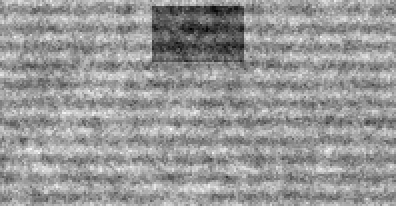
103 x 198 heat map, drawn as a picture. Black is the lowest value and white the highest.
An odd patch, lower than its surroundings, sits in the top middle. The top middle is the ninth with the lowest average. Horizontal stripes repeat 11 times down the table. Overall the values sit about 60% of the way up the scale.
